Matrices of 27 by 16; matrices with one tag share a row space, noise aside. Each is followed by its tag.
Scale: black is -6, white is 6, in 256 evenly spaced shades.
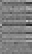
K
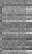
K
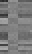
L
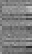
K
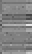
K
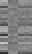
L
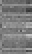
K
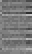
K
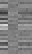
L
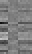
L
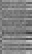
K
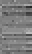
K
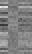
L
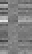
L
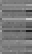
K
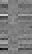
L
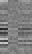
L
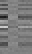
L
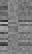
L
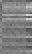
K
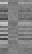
L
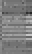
K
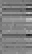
K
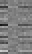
L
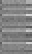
K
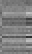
K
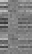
L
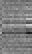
K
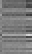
K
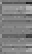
K
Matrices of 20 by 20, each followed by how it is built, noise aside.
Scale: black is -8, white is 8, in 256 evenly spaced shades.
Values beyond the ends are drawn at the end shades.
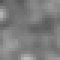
smooth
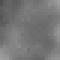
smooth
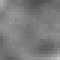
smooth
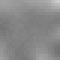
smooth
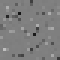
sparse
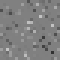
sparse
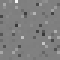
sparse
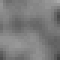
smooth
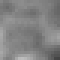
smooth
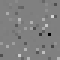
sparse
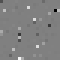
sparse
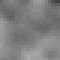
smooth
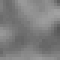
smooth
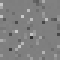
sparse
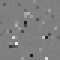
sparse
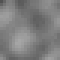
smooth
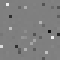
sparse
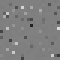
sparse
